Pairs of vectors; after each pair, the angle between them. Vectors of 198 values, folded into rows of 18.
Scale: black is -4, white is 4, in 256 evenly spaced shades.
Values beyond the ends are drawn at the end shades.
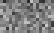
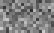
partly aligned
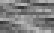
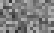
orthogonal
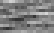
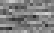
nearly parallel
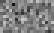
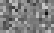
partly opposed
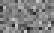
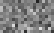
nearly opposite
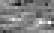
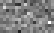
partly aligned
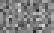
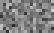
partly opposed
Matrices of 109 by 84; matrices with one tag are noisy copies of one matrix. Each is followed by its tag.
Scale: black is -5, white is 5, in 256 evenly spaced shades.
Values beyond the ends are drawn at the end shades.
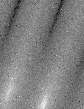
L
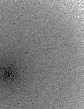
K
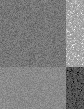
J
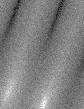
L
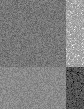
J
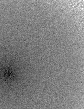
K
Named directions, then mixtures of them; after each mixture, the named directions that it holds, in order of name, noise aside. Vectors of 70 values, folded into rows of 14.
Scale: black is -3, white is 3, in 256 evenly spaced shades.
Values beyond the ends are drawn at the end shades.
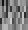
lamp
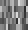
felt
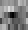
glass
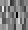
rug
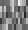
felt, glass, lamp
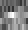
glass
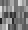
felt, glass, lamp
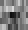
glass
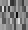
rug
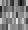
felt, glass, rug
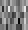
felt, glass, rug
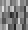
felt, glass, rug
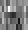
felt, glass, rug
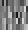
felt, lamp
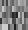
glass, lamp, rug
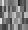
glass, lamp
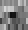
glass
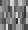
felt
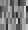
felt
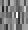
rug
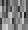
lamp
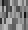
felt, lamp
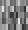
felt, glass, rug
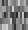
glass, lamp, rug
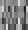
felt, rug
